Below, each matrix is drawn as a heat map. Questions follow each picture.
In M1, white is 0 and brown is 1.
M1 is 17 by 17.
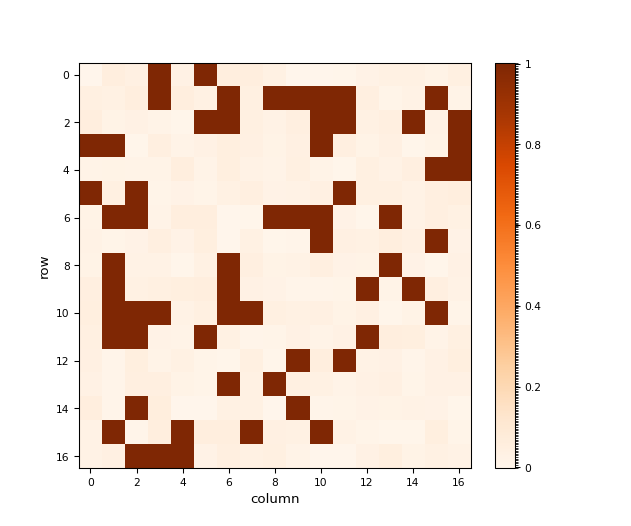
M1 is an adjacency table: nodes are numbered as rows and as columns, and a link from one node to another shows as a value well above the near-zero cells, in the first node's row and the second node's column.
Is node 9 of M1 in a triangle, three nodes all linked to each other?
yes
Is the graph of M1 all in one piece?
yes
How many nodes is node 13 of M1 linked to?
2
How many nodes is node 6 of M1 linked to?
6
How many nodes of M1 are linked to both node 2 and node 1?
3
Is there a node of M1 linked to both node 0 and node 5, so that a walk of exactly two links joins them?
no
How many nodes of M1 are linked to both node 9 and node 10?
2
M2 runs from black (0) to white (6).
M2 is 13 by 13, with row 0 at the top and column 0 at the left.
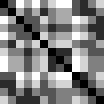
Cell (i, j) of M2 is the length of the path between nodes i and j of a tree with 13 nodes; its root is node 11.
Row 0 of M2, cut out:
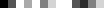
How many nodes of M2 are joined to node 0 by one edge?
1
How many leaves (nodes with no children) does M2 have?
7
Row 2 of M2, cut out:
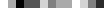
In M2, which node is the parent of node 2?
12
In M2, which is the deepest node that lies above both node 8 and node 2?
3
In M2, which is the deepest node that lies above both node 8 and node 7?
6
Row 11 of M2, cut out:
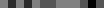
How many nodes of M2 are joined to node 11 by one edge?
2
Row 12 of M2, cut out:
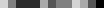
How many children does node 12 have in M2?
2
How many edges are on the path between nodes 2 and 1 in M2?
4
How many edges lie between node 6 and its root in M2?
2
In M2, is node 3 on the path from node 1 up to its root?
no
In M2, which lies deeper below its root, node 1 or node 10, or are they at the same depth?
node 10
